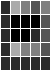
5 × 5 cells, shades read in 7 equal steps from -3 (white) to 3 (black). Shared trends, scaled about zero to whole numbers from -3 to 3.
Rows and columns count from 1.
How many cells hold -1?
2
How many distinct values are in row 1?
4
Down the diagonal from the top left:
2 3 3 0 2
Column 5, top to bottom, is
0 1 1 1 2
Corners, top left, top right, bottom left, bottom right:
2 0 2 2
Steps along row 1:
down up up down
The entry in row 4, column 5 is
1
